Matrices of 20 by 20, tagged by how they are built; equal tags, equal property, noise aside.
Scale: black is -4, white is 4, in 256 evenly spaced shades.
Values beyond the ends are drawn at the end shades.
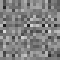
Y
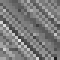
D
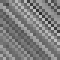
D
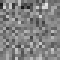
Y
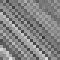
D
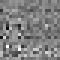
Y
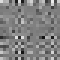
Y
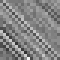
D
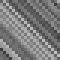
D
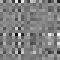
Y
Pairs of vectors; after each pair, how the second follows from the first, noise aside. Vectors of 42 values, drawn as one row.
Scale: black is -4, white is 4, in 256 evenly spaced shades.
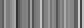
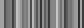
negated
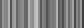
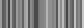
negated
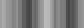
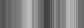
negated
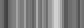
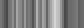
copied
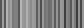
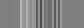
partly zeroed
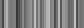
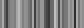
negated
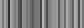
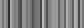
copied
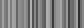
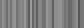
shrunk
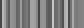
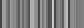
copied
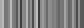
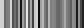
scaled up
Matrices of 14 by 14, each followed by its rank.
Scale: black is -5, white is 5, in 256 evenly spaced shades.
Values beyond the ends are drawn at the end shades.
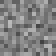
full rank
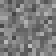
full rank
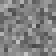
full rank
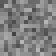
full rank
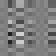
one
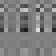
one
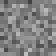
full rank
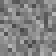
full rank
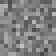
full rank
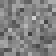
full rank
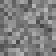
full rank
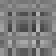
one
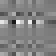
one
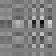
one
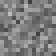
full rank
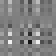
one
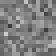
full rank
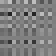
one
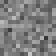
full rank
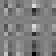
one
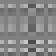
one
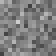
full rank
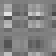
one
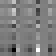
one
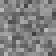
full rank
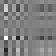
one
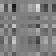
one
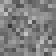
full rank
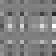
one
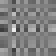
one
